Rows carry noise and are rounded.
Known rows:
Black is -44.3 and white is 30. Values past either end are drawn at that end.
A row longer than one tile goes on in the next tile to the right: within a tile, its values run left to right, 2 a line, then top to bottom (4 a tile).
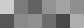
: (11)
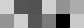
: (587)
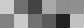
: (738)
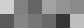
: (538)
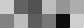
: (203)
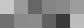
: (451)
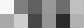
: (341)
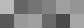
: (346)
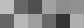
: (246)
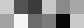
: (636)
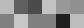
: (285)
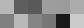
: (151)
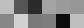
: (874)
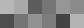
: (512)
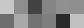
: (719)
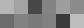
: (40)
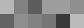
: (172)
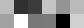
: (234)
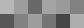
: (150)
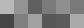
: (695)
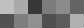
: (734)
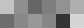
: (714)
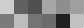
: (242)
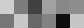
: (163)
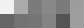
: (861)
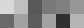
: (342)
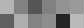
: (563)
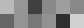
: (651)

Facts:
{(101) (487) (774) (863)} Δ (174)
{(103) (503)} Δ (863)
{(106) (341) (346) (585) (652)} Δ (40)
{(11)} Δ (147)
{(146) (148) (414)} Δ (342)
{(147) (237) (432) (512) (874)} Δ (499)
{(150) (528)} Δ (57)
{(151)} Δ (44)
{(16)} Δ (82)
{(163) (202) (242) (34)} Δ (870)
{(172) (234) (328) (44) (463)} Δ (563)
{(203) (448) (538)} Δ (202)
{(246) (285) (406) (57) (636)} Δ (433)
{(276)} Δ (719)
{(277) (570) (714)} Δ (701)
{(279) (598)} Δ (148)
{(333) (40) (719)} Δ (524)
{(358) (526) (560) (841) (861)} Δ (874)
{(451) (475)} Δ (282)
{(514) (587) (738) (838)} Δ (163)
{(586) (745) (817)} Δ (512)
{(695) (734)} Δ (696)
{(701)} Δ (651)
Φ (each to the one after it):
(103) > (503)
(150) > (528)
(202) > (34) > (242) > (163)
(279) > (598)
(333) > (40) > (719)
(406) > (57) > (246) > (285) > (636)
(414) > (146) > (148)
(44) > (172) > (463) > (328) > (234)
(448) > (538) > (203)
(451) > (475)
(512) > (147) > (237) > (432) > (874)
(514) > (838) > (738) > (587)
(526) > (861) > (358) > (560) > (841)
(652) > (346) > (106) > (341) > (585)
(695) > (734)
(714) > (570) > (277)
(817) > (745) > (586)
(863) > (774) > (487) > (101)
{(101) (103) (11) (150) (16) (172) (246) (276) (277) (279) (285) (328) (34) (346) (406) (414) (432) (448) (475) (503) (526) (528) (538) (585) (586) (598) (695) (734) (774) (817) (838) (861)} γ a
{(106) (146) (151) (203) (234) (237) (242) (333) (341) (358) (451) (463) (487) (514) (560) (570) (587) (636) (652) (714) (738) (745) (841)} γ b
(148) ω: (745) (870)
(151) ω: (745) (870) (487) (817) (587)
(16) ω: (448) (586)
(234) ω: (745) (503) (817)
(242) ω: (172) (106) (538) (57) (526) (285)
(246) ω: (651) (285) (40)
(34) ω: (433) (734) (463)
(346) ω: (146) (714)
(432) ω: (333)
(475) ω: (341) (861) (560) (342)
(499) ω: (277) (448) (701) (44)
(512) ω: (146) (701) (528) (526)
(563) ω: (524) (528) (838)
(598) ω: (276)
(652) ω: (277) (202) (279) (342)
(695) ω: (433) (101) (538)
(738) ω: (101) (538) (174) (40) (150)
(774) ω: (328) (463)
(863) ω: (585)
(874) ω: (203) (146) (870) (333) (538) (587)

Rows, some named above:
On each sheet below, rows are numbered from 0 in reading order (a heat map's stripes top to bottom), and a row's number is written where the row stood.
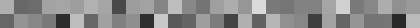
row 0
(503)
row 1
(57)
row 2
(817)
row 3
(16)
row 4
(838)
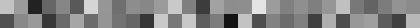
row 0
(774)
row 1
(514)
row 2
(163)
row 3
(448)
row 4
(598)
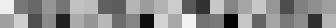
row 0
(341)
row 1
(487)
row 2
(636)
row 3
(499)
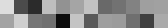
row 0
(841)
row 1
(346)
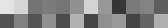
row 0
(202)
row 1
(34)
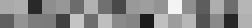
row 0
(433)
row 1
(148)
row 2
(560)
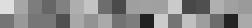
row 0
(652)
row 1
(106)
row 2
(432)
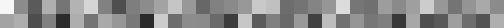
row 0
(560)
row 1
(570)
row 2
(451)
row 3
(44)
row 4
(586)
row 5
(526)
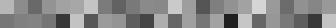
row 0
(333)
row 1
(598)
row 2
(701)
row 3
(514)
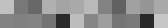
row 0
(745)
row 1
(146)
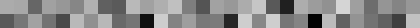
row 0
(150)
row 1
(487)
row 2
(146)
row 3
(874)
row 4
(514)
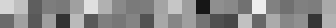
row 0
(342)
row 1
(279)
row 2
(463)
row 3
(277)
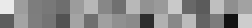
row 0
(475)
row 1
(528)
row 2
(203)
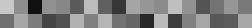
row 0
(328)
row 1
(101)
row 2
(695)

